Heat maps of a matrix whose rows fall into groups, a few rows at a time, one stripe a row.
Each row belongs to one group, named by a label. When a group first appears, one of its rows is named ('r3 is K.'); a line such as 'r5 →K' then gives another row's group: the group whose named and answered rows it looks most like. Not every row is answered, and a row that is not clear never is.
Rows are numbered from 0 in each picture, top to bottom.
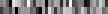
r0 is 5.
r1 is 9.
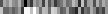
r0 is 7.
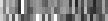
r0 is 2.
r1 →2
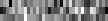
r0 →5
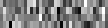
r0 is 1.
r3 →5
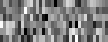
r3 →2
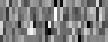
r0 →5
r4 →1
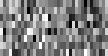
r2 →7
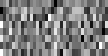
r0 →5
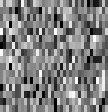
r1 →9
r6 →9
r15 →5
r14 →9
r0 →2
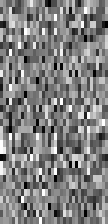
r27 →7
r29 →7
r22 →9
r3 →9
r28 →2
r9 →5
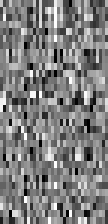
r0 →1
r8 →5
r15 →1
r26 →1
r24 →2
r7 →5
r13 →1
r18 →2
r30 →5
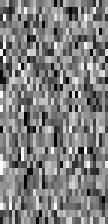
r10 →9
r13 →2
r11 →9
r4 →5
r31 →9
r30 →9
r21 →2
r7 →1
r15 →2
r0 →5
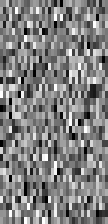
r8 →9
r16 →5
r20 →9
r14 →5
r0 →5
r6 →2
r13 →2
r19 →7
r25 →5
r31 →7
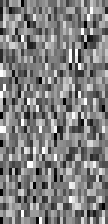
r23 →1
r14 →1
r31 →9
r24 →9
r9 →2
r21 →7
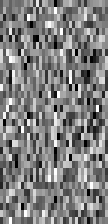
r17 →1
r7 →2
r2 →1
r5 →9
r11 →5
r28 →5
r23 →9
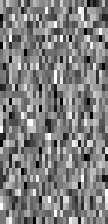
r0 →2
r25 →9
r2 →9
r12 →9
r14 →5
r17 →1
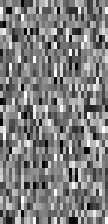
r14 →9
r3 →9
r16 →7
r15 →2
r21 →5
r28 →2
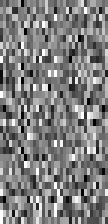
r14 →2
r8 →1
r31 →2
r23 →7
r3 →7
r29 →1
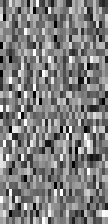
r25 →7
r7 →7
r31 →7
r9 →2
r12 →7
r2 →1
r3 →5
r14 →9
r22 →2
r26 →5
